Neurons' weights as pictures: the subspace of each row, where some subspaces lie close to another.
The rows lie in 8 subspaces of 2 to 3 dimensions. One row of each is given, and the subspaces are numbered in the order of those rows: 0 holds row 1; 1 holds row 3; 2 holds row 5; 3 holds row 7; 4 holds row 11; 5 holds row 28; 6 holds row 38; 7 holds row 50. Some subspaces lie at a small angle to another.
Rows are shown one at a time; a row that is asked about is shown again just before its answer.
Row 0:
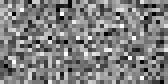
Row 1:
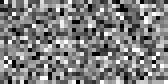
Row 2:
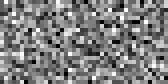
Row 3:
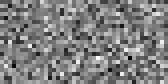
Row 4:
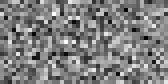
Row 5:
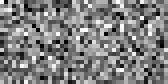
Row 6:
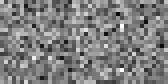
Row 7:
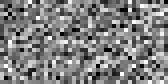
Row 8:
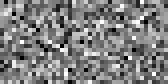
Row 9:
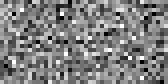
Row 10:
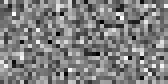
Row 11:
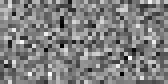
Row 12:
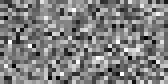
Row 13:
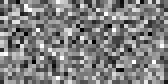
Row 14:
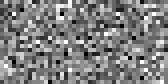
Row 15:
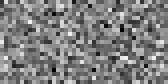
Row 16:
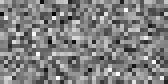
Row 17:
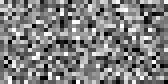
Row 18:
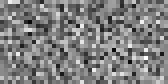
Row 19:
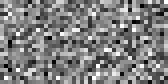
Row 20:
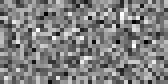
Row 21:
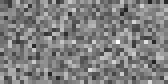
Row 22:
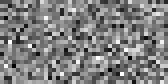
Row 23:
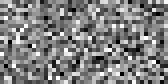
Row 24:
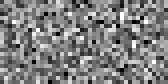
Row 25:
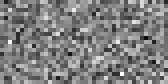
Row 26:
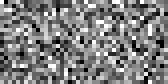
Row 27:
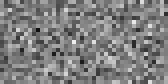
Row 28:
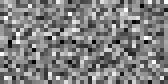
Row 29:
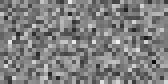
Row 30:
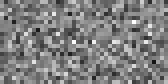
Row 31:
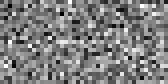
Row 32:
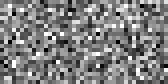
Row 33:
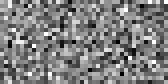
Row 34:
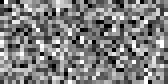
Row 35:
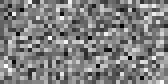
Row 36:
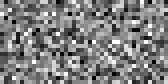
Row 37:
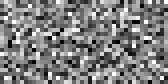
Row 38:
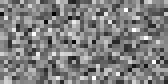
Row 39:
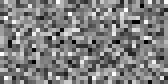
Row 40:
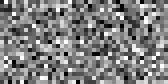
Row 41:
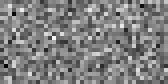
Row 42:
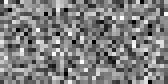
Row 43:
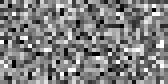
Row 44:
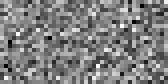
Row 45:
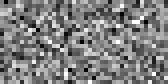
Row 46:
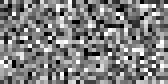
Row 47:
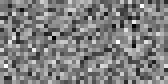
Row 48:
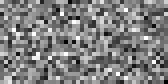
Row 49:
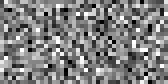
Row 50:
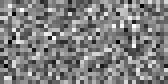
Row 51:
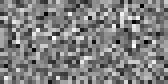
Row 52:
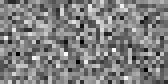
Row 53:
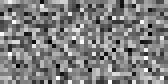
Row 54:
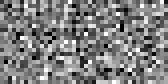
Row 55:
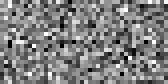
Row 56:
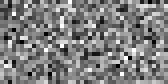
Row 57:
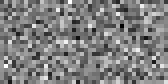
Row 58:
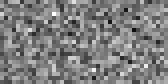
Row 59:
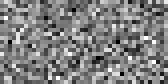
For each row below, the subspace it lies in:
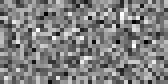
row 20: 7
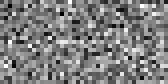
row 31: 5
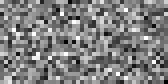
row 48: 6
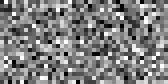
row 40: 0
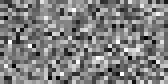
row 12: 1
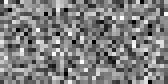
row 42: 2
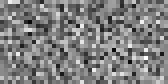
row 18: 6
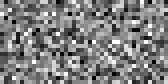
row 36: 0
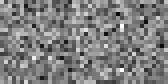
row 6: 2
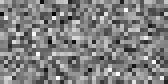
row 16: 6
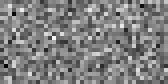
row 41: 7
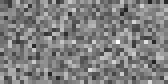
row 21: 4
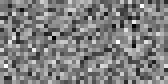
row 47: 7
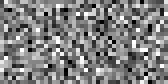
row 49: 2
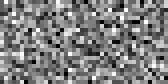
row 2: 5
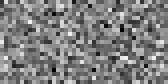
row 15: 6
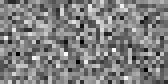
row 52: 6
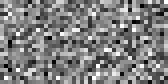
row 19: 3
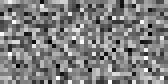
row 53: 6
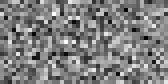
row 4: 6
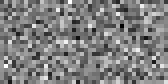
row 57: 0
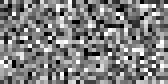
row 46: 5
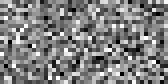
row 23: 1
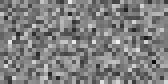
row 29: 0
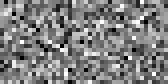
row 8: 4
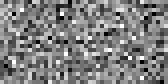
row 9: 3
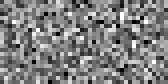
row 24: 7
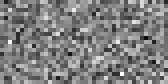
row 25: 1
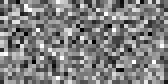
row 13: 2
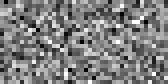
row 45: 4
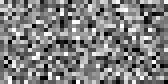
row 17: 0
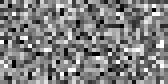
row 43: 1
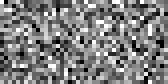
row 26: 2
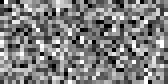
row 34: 2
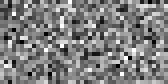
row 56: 4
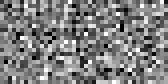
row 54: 2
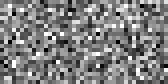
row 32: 7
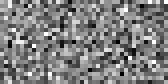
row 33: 4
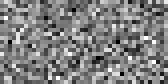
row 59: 1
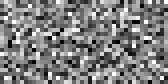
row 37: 5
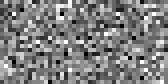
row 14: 3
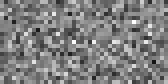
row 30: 0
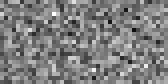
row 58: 6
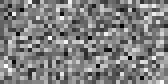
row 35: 3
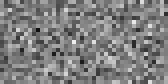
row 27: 2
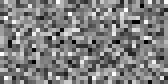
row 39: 5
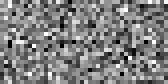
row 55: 4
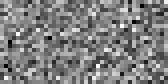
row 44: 3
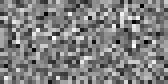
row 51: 7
